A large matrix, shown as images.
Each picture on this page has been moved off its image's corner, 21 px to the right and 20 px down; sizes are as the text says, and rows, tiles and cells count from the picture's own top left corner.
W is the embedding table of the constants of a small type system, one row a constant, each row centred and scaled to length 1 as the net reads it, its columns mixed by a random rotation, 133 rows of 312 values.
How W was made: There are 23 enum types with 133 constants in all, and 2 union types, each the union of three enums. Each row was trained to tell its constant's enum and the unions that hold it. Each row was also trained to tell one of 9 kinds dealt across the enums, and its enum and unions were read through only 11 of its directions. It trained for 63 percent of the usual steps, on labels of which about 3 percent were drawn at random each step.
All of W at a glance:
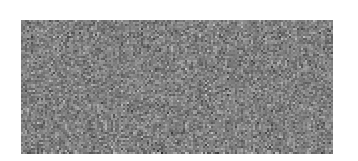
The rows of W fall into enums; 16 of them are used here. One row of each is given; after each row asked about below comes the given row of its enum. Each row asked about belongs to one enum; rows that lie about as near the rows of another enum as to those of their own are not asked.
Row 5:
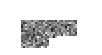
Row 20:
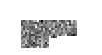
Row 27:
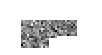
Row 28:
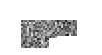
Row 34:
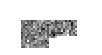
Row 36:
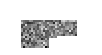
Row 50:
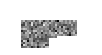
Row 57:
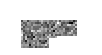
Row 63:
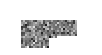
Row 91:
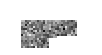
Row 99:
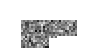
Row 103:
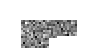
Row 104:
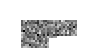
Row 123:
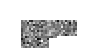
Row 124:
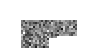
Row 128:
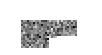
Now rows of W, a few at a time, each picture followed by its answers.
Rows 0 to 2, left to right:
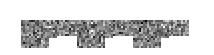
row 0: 104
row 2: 104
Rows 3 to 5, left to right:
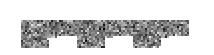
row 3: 99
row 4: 34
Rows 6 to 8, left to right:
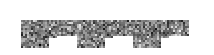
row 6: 20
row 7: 103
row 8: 34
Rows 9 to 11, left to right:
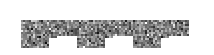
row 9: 99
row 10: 50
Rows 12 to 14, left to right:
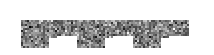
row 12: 34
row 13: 91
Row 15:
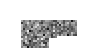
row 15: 103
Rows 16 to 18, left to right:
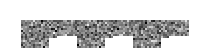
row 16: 20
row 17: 20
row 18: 128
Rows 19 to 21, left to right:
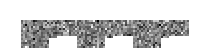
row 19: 104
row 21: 57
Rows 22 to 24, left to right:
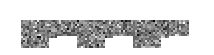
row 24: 20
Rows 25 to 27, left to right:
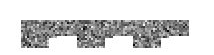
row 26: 36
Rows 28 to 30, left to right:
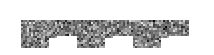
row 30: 27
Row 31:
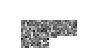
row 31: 128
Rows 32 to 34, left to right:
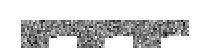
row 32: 27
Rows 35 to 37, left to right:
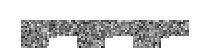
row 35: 28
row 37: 57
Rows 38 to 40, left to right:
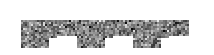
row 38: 27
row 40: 57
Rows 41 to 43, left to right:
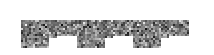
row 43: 50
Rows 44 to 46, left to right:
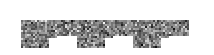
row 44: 57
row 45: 99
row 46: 124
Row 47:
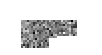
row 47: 103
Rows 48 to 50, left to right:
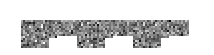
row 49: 50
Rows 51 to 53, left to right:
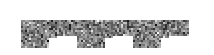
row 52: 34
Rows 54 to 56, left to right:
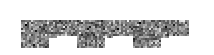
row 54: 99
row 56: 36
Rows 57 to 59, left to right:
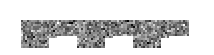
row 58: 103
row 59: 63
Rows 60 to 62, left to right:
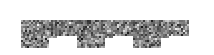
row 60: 103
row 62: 5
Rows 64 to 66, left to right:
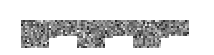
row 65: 99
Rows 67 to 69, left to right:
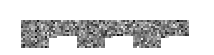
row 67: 28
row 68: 104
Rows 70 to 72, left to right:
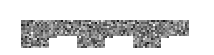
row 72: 20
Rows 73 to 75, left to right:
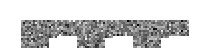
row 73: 50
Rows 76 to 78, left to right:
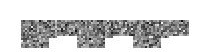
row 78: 5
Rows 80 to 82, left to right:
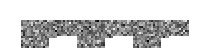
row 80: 103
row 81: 20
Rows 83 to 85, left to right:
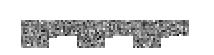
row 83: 91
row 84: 36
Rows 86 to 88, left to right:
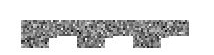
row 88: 28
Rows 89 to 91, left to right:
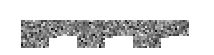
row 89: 20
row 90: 128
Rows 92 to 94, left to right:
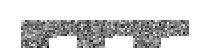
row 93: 5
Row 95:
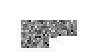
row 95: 99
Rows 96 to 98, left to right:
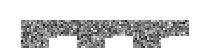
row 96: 57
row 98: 63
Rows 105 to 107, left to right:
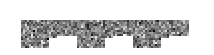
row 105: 128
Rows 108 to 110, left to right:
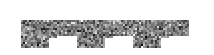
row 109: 104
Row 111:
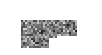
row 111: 50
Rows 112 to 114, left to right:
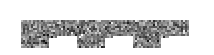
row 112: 91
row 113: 63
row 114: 27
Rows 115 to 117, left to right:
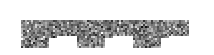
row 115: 103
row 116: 5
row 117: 5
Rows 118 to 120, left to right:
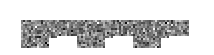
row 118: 99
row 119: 91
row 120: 36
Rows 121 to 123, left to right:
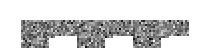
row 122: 63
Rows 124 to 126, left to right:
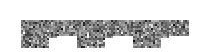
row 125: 128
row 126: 63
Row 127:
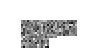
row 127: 57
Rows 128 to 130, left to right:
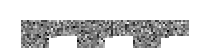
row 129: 104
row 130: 104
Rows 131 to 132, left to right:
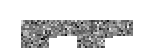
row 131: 36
